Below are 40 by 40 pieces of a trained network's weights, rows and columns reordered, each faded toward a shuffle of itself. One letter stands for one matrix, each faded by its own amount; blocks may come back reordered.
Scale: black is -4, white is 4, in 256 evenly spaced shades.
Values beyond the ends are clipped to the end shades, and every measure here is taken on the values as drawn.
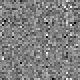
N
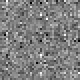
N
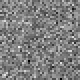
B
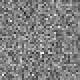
B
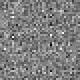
N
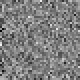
N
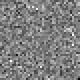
B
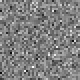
B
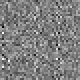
N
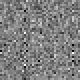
N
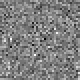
B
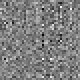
N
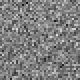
B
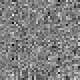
N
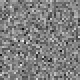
B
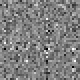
N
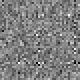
N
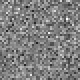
B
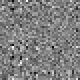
N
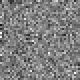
B
